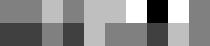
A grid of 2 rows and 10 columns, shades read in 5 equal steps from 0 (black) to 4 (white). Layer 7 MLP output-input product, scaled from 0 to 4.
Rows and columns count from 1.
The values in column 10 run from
2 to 2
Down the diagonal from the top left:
2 1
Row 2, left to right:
1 1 2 1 3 2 2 1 3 2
